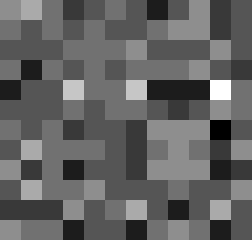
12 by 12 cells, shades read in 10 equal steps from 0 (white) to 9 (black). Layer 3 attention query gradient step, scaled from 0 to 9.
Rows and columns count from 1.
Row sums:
67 65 65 67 63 67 69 62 70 62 68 70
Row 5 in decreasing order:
8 8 8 8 6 6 5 5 5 2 2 0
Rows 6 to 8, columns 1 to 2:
6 6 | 5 6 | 6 3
